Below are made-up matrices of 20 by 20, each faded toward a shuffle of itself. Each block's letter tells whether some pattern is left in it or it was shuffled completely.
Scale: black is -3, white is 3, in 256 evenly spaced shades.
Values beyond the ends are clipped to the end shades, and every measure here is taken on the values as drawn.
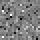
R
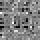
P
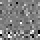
P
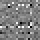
P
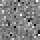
R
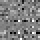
P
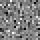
R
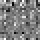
P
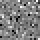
R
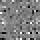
P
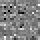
P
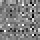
P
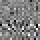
P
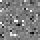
R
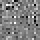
P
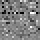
P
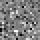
R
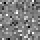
R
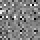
P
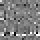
P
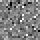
R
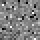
R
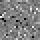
R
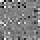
P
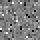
R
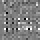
P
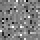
R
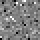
R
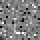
R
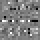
P
